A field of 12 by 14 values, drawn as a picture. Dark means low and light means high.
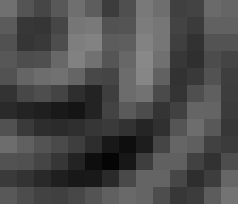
The ninth with the lowest average is the bottom middle. The ninth with the highest average is the top middle. Rings spread out from the top left. On average the colour sits 30% of the way up the scale.
